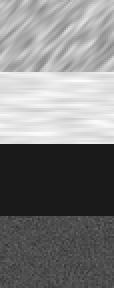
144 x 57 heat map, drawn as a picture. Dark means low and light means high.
The table splits into 4 rows of 1 panel. Panel 1,1: high, slanting up to the right. Panel 2,1: very high, streaked across, faint in contrast. Panel 3,1: very low, flat. Panel 4,1: low, fine-grained, faint in contrast.
